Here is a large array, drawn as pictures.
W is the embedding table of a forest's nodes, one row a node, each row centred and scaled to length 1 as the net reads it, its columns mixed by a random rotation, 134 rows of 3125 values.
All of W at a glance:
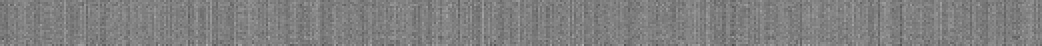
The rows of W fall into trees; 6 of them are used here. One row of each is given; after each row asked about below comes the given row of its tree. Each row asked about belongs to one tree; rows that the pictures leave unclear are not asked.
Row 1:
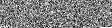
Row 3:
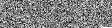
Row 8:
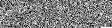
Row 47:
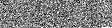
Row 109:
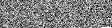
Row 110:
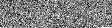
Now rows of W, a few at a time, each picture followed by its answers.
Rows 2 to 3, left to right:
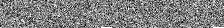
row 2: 110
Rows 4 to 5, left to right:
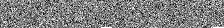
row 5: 3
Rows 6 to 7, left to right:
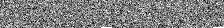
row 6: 1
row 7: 109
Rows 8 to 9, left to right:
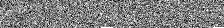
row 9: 110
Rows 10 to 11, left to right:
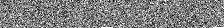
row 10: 47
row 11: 1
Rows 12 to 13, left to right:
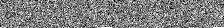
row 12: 110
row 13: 110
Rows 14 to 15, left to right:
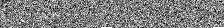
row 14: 110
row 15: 47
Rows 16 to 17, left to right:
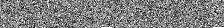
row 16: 110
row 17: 47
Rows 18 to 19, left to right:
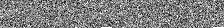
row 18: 8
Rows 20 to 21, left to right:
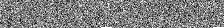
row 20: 3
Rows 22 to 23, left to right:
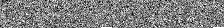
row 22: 110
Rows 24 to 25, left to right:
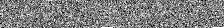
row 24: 1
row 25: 1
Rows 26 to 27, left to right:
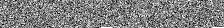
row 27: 1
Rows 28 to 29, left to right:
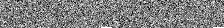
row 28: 3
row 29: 3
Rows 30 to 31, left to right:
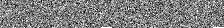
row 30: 8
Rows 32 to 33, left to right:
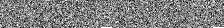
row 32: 1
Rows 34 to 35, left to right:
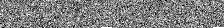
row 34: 1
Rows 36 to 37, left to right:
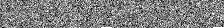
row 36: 109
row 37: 8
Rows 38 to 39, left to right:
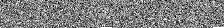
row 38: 110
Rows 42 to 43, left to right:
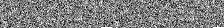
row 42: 3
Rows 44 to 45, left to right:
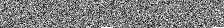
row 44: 3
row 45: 1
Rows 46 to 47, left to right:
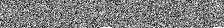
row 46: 8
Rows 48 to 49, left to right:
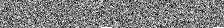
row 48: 3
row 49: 3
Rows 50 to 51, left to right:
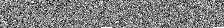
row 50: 3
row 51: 3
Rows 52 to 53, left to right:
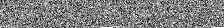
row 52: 1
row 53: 1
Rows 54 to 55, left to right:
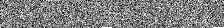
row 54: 1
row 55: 109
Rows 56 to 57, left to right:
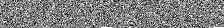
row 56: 3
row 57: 110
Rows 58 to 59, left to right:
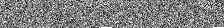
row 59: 3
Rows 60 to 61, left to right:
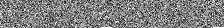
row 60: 8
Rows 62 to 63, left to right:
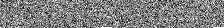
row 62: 110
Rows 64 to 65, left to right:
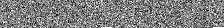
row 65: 47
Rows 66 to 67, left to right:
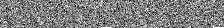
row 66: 3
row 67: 3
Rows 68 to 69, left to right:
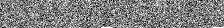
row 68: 109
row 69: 1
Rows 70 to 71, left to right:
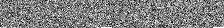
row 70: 110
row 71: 109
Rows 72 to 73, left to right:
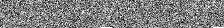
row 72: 110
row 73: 3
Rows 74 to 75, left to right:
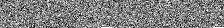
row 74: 110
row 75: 110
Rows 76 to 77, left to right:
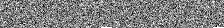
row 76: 3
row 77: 3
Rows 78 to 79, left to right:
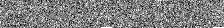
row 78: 8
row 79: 1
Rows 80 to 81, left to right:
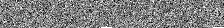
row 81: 110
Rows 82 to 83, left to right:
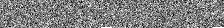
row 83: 8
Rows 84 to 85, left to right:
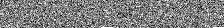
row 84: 1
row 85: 110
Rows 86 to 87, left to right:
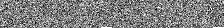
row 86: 3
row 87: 109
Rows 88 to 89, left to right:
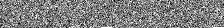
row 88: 109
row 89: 110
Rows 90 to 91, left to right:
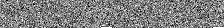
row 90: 110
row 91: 47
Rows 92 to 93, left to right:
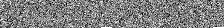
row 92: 3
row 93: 3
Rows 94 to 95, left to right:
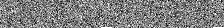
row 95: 47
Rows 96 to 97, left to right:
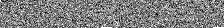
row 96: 110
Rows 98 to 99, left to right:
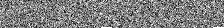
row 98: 8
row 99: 3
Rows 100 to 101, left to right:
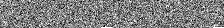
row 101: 110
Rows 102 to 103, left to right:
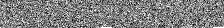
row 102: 110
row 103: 109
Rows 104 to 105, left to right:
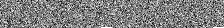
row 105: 1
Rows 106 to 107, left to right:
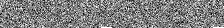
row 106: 3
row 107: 3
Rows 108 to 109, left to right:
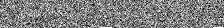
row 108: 1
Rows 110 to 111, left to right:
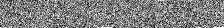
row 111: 1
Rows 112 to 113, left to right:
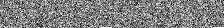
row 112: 1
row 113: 109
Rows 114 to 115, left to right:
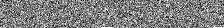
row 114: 110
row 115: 110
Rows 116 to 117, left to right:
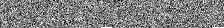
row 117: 110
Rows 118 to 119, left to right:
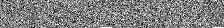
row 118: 110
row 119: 109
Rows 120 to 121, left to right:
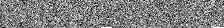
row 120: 109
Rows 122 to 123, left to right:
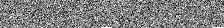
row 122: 47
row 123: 3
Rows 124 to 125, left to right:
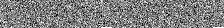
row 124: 3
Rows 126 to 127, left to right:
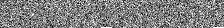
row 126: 109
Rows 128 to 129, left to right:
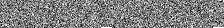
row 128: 109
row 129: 47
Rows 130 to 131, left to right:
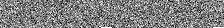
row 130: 3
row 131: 47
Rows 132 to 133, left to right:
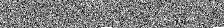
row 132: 3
